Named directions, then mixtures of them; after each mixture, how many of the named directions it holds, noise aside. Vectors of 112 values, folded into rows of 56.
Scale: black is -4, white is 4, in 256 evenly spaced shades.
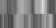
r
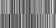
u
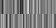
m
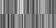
two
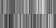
three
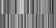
three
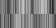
two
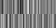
one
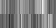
two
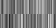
three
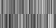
three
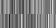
two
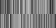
three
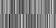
two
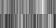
three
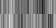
three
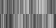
two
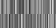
two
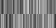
two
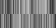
three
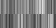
three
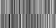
one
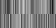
two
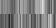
two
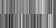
three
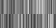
three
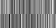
one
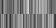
two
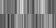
two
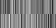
one
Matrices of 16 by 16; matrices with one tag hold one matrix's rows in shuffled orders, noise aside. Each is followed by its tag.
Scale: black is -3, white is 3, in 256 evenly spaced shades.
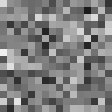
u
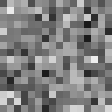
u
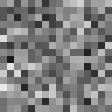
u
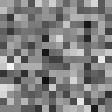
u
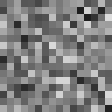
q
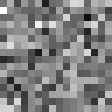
u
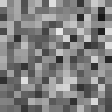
q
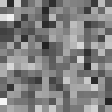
u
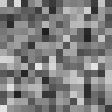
u
